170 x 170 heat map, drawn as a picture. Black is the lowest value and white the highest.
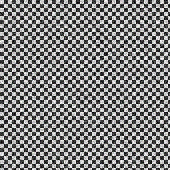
The histogram has two humps. No single row or column stands out from its neighbours. The halves do not mirror each other. The field is checkered. Overall the values sit about 50% of the way up the scale.
